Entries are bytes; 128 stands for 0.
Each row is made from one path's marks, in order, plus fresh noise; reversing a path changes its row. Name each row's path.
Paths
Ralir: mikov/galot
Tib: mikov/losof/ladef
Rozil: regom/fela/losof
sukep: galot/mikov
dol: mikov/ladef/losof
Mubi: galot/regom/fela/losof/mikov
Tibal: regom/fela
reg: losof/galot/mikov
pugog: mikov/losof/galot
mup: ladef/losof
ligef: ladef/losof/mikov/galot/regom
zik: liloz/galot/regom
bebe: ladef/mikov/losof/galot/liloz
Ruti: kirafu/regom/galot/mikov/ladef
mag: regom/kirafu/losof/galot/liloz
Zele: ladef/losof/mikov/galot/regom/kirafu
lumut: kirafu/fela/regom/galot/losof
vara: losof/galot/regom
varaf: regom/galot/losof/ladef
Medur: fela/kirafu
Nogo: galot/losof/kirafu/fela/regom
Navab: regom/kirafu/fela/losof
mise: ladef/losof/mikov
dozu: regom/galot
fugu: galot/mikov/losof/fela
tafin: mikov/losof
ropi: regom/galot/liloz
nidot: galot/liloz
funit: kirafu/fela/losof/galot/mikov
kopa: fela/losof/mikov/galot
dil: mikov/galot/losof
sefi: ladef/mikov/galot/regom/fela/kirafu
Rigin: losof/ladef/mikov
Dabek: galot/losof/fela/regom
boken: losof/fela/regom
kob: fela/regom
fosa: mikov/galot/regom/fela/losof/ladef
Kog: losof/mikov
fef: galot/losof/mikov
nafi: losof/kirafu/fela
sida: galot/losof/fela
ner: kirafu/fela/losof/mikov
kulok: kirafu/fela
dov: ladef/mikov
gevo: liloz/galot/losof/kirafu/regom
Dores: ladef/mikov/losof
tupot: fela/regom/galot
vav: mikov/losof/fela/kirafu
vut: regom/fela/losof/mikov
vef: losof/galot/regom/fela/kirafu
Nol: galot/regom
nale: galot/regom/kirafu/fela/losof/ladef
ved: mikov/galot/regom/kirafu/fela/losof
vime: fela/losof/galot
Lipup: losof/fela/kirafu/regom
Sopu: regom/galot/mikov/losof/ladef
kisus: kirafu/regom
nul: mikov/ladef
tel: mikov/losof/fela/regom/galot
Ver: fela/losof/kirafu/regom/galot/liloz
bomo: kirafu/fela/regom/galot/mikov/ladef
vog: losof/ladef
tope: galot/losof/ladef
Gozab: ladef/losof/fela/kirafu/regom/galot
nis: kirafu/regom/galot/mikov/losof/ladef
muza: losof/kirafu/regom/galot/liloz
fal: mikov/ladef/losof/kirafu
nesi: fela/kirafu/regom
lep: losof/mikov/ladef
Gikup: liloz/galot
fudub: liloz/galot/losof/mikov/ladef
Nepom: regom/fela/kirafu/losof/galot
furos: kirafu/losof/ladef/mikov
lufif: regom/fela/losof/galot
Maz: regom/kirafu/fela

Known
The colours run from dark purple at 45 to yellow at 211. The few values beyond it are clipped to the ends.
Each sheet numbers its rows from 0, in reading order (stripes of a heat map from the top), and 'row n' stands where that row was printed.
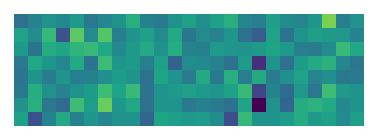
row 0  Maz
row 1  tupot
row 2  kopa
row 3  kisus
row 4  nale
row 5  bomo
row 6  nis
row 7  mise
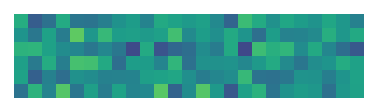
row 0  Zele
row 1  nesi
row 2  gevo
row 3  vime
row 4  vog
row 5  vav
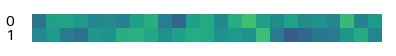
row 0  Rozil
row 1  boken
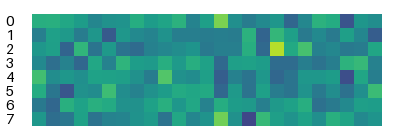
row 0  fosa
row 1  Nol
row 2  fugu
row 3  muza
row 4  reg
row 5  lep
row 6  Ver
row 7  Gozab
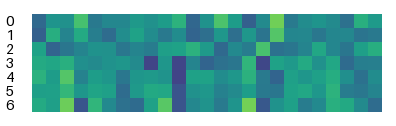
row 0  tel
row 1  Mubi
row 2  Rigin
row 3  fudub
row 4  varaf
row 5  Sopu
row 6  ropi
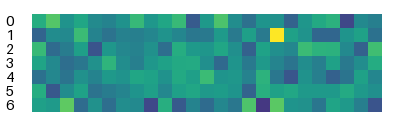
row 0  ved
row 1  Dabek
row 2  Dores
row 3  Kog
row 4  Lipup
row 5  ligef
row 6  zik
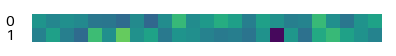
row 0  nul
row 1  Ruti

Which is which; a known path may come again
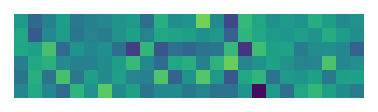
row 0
Gozab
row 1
ligef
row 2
Gikup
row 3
lufif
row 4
vav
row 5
Ruti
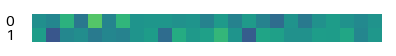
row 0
kob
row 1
mup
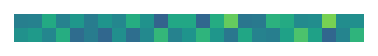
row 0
mag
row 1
fal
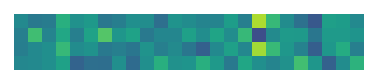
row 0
tope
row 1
funit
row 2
fef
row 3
dol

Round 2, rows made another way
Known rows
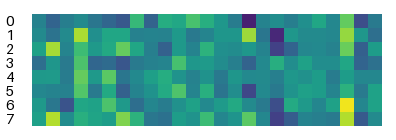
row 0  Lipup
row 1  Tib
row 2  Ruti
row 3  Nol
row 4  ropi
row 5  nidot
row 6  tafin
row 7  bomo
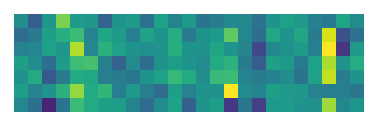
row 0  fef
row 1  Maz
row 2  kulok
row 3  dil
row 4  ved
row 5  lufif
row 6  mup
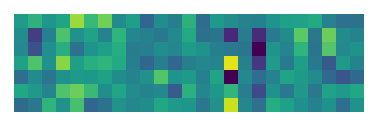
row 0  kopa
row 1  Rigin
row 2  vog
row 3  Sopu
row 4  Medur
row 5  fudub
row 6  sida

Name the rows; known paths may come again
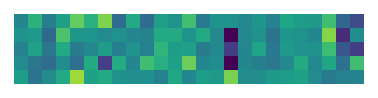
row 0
tupot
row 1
kisus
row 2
kob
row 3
muza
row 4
Nepom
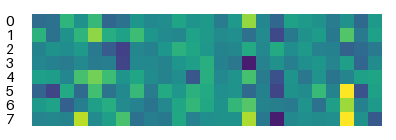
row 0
sida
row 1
ner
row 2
Dabek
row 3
vara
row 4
fudub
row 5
nafi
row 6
ved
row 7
nul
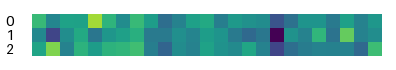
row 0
funit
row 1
vog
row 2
nis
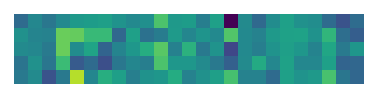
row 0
Medur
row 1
dozu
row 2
nidot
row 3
Nol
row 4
Gozab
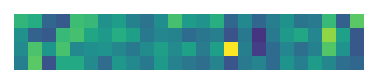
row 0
lumut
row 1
mise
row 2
fosa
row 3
ligef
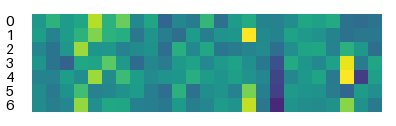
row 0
kopa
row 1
lufif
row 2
sukep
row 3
tafin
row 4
kulok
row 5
tope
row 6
Tib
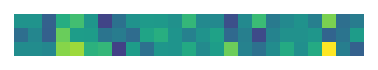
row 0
zik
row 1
fal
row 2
Ralir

